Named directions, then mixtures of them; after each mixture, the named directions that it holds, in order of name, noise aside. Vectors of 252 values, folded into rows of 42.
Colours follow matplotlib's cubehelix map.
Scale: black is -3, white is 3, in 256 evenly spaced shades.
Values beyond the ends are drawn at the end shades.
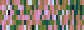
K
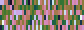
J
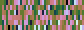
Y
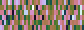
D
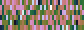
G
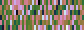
G, Y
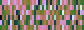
D, G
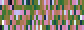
J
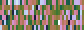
D, Y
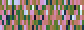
D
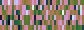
D, G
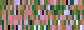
Y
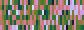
K, Y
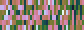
K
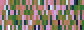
K, Y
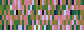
G, Y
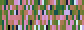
Y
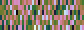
G, Y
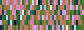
G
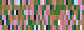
D, Y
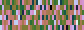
G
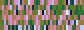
K, Y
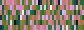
G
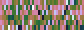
D, Y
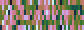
J, K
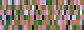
D
